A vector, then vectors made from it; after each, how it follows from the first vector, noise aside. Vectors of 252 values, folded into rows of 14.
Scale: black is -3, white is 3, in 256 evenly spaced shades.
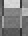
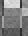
copied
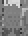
partly zeroed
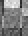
copied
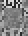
sign-scrambled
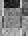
negated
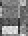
wrapped around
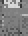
partly zeroed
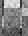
copied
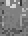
partly zeroed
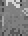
partly zeroed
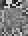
sign-scrambled
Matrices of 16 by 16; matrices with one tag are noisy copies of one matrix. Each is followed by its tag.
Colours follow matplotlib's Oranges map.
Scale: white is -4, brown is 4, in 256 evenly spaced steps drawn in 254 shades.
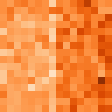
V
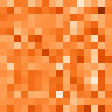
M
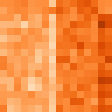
V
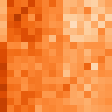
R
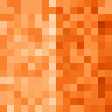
V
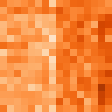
V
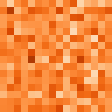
M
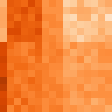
R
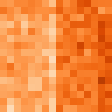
V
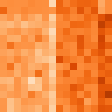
V
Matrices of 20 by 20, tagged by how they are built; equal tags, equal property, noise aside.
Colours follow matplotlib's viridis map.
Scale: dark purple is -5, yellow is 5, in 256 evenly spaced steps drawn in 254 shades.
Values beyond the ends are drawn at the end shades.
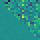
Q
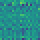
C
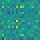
C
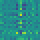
C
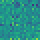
C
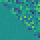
Q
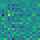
C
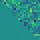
Q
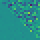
Q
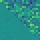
Q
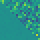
Q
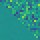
Q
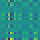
C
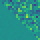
Q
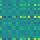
C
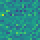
C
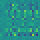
C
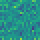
C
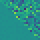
Q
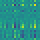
C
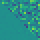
Q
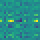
C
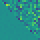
Q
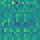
C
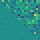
Q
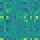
C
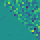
Q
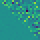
Q
